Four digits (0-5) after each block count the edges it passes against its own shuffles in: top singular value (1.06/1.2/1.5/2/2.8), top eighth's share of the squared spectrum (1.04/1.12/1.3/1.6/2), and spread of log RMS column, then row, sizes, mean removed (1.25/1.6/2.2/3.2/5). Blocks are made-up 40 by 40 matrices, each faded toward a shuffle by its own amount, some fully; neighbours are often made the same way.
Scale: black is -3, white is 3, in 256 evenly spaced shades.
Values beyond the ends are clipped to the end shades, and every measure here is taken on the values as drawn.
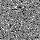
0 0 0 0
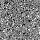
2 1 0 0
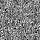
2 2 0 0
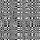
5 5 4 3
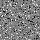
0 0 0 0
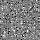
2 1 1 1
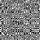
4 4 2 2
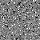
2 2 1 1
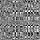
4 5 3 3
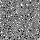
0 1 0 0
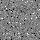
1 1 0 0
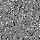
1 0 0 0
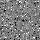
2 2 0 1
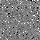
2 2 0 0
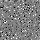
1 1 0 0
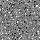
0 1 0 0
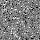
0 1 0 0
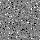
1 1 0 0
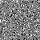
0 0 0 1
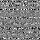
2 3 0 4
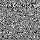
1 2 0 2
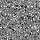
1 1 0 1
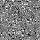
2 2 1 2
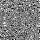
2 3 1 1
